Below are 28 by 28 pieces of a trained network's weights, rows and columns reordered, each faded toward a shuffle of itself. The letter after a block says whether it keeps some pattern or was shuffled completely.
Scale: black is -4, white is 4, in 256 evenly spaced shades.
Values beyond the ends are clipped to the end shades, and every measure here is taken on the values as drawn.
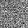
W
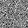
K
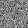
K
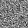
K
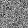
K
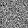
W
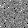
K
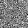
W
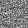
K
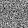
K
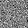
K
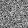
K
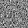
W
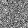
W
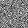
K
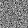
K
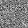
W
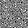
W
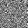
W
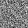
K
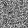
K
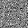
W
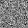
W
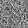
W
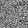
W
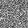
K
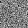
W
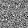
W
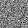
K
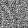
K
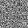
W
